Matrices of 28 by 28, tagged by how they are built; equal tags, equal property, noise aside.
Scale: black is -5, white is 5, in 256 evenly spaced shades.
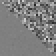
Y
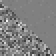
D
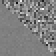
Y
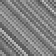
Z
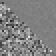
D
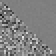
D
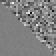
Y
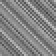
Z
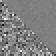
D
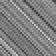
Z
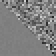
Y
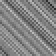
Z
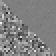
D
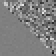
Y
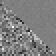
D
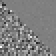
D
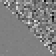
Y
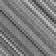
Z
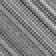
Z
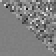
Y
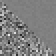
D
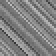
Z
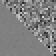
Y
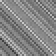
Z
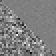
D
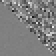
Y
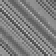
Z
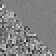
D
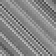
Z
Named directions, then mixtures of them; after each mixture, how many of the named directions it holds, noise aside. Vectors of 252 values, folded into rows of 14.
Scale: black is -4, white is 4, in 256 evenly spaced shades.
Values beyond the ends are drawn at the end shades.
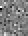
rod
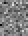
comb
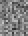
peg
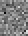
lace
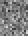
three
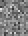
three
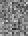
one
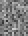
one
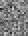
three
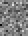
one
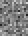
two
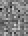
two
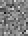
two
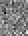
two
